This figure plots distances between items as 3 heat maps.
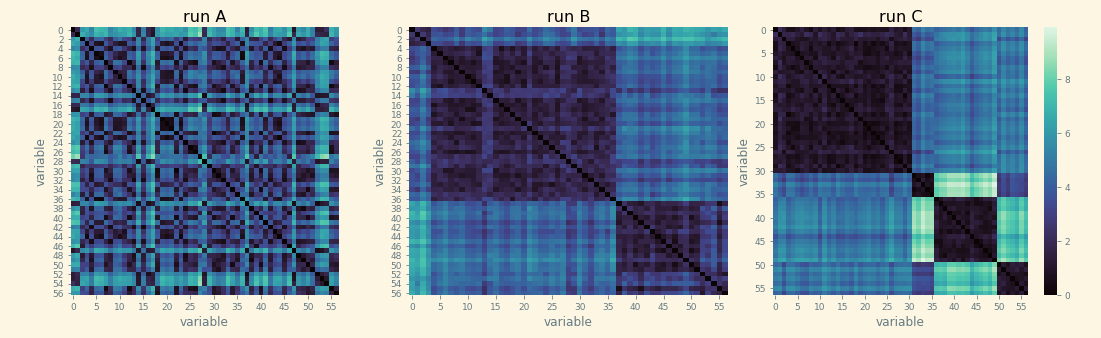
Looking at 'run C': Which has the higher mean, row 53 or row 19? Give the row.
53
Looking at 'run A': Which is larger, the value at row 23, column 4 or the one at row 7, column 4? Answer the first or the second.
the first
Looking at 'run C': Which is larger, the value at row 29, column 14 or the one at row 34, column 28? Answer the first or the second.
the second
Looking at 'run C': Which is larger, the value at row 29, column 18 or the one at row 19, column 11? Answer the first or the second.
the second
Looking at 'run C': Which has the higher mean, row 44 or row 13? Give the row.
44
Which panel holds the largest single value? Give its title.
run C
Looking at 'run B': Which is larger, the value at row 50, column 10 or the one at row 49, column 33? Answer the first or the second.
the second
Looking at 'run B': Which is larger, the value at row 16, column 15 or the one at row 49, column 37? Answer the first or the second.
the second
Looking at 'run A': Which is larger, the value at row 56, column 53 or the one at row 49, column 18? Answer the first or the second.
the first
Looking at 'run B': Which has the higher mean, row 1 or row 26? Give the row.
1
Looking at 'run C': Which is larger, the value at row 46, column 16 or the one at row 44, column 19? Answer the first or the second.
the first
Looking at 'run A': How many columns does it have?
57
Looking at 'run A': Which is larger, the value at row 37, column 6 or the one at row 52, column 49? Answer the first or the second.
the first
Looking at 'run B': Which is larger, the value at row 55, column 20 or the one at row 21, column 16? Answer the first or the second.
the first
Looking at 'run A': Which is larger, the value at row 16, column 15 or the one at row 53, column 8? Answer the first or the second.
the second
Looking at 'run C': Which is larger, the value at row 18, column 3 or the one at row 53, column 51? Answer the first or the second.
the second
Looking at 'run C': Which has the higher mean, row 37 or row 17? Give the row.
37
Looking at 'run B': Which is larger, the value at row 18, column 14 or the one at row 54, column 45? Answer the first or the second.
the second
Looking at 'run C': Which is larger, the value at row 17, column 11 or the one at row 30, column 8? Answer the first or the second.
the first
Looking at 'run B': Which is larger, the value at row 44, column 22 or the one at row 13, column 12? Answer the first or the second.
the first
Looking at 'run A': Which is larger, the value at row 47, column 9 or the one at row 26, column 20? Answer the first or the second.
the first
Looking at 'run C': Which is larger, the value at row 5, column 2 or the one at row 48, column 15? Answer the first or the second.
the second
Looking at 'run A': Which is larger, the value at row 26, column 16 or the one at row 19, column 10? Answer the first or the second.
the first
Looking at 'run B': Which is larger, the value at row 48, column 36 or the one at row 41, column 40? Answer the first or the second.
the first
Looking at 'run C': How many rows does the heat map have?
57
